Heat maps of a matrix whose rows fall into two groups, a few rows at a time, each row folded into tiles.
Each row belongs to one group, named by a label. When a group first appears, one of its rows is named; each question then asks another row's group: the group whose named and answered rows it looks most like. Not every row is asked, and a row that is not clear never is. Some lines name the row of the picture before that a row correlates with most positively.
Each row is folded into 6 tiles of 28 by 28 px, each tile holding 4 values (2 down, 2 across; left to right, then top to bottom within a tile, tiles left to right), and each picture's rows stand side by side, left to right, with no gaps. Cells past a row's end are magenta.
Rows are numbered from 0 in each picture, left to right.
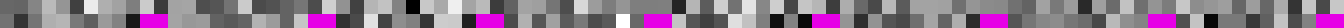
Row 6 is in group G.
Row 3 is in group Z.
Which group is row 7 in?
Z
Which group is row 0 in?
G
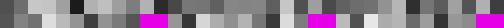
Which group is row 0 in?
G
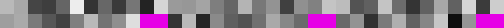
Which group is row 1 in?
Z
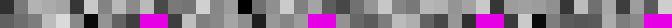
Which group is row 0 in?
G
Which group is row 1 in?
G
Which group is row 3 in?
Z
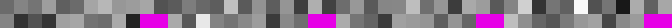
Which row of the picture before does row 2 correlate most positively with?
2
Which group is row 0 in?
G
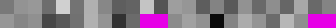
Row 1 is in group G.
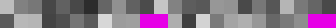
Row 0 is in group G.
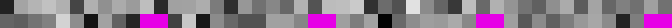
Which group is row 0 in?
G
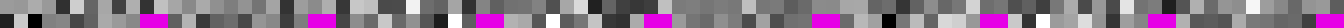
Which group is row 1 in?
Z
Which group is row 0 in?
Z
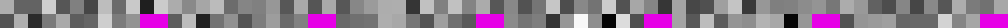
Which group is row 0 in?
Z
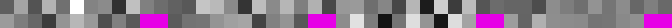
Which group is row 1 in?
G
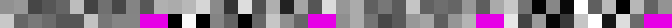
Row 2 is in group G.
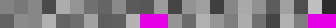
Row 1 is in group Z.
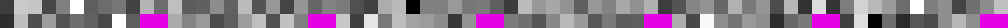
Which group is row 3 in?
G
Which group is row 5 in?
Z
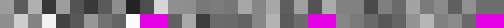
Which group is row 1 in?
Z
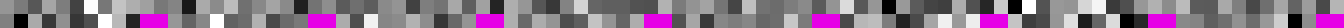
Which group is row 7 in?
Z
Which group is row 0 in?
G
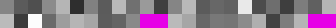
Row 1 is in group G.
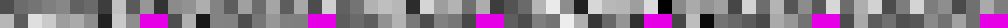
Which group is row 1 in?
Z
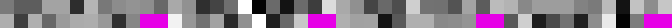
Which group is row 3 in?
Z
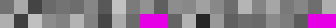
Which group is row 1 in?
Z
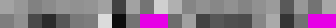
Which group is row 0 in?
Z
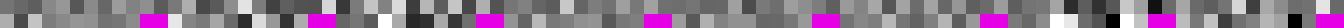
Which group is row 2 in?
G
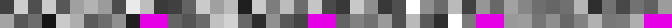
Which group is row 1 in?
G
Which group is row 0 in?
G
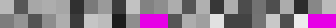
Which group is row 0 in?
Z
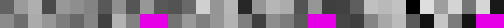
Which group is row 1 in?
G
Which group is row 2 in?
G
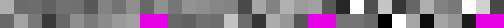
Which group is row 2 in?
G
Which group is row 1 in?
G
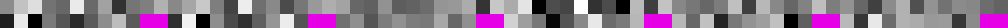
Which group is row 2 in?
Z
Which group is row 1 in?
Z
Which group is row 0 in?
Z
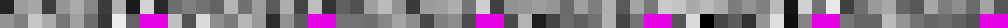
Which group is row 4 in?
Z
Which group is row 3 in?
Z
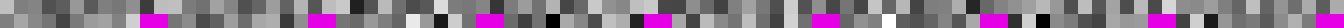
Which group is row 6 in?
Z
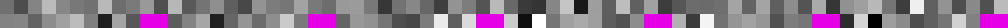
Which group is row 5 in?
Z
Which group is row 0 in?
G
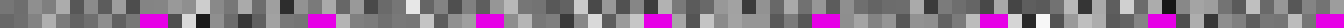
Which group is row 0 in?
G
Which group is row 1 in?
Z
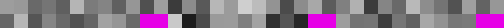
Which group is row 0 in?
Z
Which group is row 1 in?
G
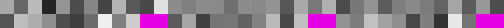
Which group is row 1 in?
Z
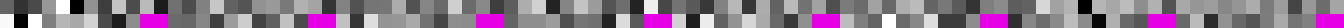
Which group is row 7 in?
Z
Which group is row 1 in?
G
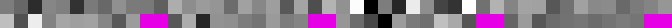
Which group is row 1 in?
Z
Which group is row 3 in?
Z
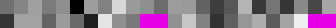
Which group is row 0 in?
G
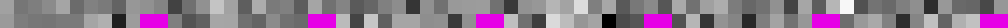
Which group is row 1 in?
G
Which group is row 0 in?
Z
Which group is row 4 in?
Z
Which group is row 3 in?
G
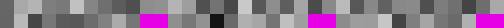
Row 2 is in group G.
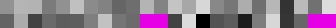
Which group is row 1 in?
Z
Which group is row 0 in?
Z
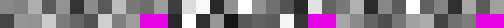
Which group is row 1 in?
Z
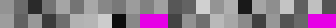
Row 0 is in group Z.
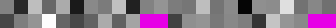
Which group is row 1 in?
G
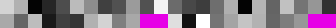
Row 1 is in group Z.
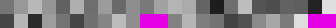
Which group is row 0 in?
Z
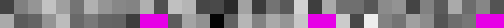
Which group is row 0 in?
G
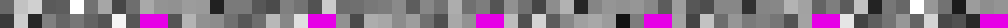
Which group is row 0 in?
Z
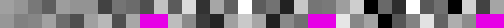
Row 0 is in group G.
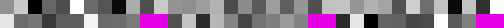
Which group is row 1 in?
Z
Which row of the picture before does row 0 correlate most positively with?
2
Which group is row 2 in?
Z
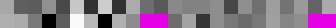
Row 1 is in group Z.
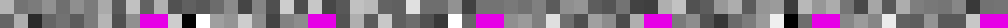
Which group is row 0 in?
Z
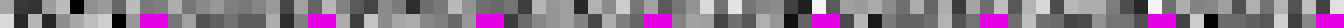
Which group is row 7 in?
Z
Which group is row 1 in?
Z
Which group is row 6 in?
Z
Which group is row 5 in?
Z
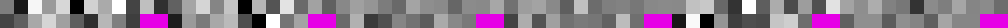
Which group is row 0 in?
G
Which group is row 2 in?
Z
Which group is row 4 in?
Z
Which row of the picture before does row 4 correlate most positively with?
5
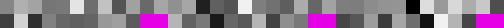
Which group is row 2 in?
G
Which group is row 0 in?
Z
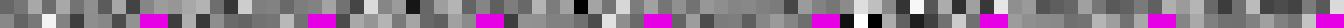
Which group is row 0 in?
G
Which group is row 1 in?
Z
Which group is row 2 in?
G
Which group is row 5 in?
Z
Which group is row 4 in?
Z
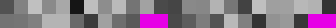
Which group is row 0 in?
G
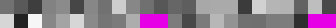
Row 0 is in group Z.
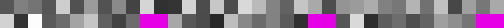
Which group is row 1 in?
G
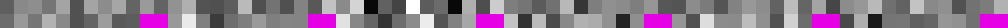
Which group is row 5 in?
Z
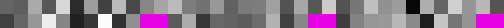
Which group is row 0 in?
G
